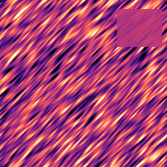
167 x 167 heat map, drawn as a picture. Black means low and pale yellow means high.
Grain: diagonal, up to the right. Slope: none. Odd patch: calmer, in the top right. Odd rows or columns: none. Calmest part: top right. Mirror symmetry: none.
